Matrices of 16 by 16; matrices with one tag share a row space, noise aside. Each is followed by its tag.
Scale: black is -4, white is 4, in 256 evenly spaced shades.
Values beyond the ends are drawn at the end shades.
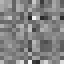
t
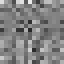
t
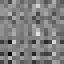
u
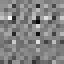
u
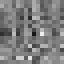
t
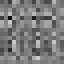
u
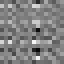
u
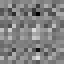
u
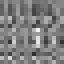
u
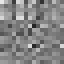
t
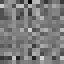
t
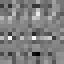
u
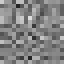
t
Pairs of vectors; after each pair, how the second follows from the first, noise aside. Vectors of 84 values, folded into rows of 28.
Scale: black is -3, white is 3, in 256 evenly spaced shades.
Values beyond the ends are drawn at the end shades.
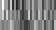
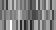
wrapped around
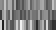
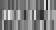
wrapped around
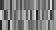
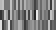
negated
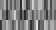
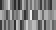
wrapped around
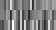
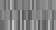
shrunk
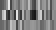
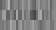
shrunk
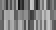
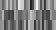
negated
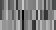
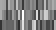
negated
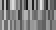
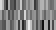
wrapped around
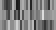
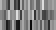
wrapped around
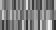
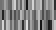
negated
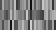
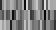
wrapped around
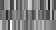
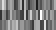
wrapped around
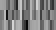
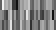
wrapped around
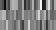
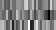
wrapped around
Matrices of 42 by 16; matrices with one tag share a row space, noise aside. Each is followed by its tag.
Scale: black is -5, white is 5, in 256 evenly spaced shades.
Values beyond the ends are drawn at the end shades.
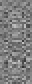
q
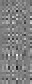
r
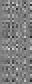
r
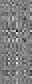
r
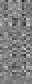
q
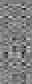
q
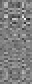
q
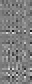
r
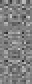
q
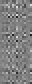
r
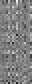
r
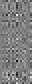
r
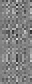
r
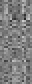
q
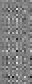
r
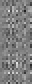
r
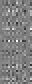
r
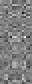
q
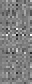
r
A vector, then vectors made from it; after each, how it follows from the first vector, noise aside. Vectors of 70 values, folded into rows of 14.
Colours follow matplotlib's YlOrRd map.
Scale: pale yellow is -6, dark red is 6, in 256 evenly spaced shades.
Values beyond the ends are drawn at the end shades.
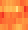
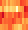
scaled up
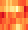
scaled up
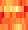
scaled up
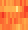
copied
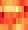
scaled up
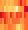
scaled up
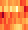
scaled up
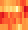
scaled up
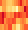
scaled up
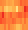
copied
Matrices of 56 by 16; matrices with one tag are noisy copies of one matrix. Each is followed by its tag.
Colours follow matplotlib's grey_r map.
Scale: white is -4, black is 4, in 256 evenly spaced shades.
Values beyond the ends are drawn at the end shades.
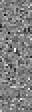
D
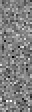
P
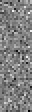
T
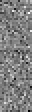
T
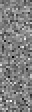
P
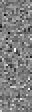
D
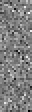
T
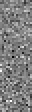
P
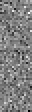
T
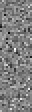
D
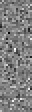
D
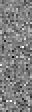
P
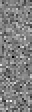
P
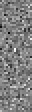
D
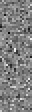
D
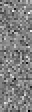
T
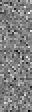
T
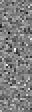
D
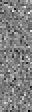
T
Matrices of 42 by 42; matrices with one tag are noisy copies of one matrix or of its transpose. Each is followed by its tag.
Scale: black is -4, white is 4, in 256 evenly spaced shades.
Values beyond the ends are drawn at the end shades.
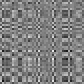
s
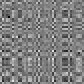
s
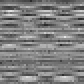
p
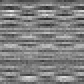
p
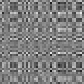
s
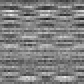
p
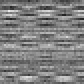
p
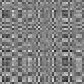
s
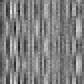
p
